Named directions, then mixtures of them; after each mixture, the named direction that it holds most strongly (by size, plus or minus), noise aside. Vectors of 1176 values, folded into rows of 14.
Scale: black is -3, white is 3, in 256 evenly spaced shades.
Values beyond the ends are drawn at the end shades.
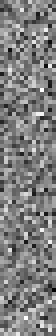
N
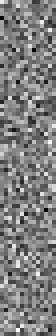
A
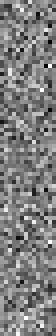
N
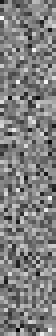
A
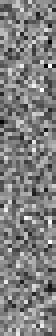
N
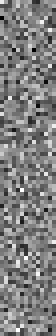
A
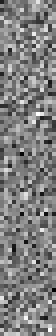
N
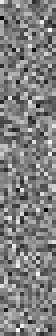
A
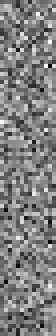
N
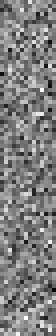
N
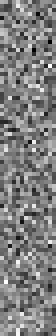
A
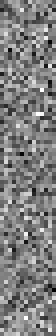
N
